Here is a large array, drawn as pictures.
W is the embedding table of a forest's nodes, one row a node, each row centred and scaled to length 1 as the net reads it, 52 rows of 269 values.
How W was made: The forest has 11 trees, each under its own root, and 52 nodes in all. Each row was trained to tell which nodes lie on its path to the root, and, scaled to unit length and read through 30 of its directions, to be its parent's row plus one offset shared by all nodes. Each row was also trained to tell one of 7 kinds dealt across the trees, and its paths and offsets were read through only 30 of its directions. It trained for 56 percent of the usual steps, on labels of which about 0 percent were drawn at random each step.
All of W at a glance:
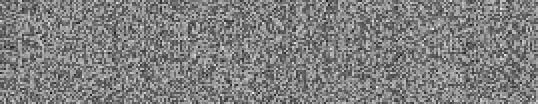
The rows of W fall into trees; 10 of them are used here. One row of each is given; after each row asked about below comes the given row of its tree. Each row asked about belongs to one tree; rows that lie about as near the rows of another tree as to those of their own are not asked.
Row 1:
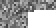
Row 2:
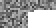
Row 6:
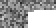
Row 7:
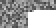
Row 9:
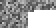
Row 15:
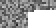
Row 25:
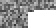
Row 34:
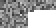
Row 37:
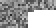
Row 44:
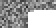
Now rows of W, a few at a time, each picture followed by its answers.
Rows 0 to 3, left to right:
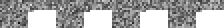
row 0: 44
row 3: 37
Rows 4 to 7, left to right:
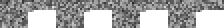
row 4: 44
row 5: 44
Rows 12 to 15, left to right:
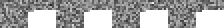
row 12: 34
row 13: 34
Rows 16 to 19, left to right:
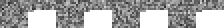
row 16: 44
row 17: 34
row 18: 34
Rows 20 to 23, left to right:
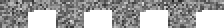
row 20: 34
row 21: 44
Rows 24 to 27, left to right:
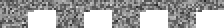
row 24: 44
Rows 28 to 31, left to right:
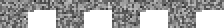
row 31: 34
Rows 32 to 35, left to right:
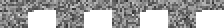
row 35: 25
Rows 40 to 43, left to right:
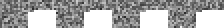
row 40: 44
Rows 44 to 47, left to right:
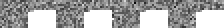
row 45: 37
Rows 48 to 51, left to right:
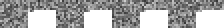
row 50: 37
